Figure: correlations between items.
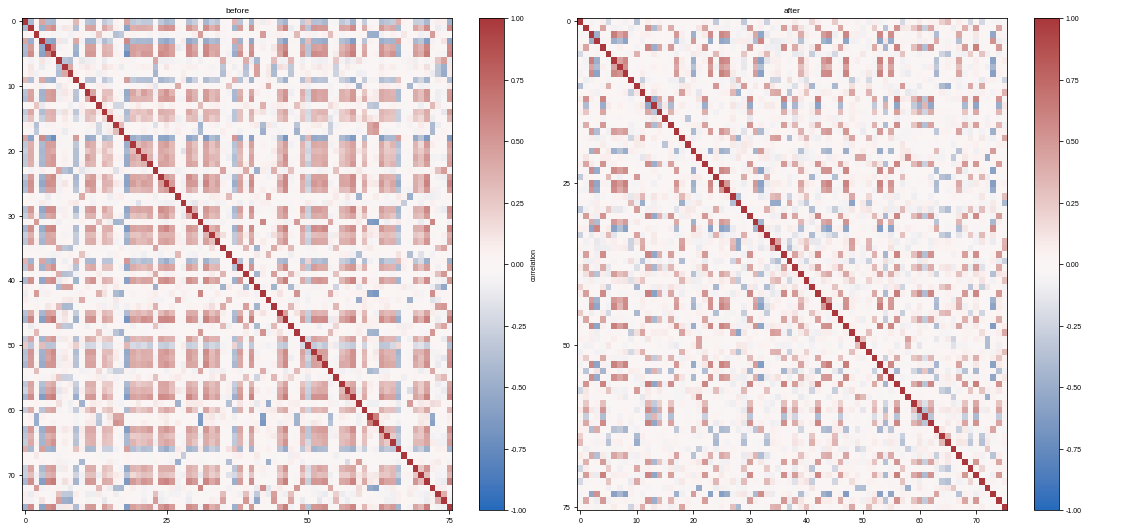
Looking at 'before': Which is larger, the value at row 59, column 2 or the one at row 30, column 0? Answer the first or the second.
the first
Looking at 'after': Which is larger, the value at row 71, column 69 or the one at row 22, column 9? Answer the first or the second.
the first
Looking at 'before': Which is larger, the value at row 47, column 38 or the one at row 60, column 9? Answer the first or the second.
the first
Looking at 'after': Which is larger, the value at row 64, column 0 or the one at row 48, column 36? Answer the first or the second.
the first
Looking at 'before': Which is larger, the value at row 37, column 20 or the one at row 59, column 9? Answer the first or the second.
the second
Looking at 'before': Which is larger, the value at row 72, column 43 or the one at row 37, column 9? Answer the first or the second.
the second
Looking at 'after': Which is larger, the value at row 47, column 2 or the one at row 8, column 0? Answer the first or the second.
the first
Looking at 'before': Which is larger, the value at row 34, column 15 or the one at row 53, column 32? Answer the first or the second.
the second
